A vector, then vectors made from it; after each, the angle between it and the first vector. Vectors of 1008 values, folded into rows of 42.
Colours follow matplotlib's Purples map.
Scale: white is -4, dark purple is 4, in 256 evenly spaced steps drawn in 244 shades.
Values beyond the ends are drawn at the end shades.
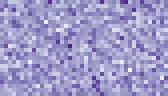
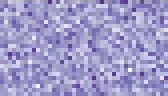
nearly parallel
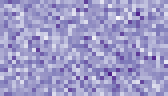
partly opposed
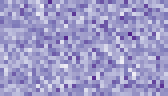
partly aligned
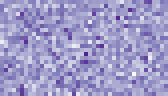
orthogonal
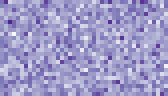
partly aligned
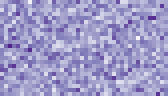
partly opposed
